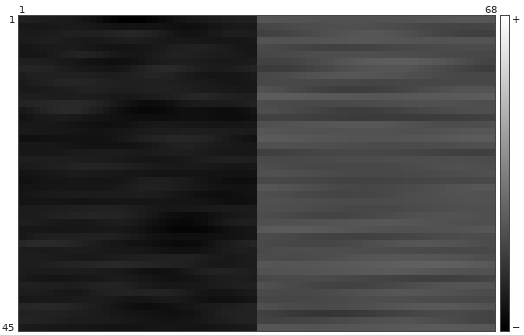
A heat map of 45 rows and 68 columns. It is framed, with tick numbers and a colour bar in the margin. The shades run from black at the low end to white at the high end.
It is made of 1 by 2 panels. Panel 1,1: very low, streaked across, faint in contrast. Panel 1,2: low, streaked across, faint in contrast.
